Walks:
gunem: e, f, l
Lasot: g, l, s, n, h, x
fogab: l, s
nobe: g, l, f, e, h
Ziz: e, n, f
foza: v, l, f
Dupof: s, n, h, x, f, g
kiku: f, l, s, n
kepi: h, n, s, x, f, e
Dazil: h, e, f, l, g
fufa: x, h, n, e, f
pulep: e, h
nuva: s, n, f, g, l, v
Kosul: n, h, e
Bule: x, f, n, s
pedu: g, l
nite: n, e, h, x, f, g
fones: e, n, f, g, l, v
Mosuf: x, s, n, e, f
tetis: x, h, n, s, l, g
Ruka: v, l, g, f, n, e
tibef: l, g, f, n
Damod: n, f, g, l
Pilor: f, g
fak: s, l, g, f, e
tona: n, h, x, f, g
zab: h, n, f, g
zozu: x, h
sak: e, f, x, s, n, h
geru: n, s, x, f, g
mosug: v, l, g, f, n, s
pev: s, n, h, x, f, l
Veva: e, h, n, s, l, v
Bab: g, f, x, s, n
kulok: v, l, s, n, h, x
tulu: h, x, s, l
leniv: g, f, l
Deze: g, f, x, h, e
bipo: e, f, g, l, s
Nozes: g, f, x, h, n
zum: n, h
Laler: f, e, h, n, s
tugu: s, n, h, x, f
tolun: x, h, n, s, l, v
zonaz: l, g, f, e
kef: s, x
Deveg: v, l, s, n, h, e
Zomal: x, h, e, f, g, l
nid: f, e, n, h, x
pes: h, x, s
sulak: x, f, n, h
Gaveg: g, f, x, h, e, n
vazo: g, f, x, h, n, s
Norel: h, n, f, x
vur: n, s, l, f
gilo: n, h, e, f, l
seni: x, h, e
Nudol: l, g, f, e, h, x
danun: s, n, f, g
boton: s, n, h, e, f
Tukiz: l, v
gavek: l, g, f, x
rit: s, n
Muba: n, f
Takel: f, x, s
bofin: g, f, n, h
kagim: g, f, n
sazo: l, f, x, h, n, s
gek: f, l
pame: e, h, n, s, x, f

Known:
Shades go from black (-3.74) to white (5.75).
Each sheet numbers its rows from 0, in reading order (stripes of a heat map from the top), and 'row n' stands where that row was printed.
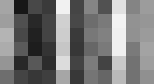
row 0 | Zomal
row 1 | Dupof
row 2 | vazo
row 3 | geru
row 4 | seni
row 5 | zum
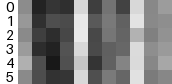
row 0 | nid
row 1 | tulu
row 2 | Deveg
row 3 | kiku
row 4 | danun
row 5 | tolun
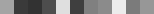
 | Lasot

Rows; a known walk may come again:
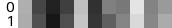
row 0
Nozes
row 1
danun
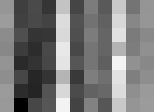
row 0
zozu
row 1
pes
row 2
tolun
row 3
Deveg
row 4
sazo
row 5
tona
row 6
kiku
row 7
Dazil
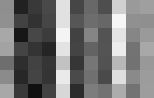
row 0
Laler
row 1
pev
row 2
Zomal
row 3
Mosuf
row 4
Kosul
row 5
pame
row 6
Ruka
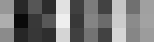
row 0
seni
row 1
nobe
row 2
nid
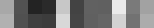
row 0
Bule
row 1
kef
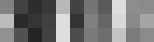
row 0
Norel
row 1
Deze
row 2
kulok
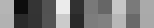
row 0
zonaz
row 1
pedu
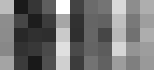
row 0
fak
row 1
Muba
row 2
Ziz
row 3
boton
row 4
foza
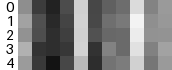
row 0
vur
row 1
Dupof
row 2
tugu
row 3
Gaveg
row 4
Damod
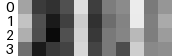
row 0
Lasot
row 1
Bab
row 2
mosug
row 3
gilo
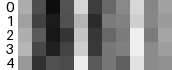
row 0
nuva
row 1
bofin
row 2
geru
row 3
vazo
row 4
tulu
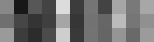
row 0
pulep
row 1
zum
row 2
Tukiz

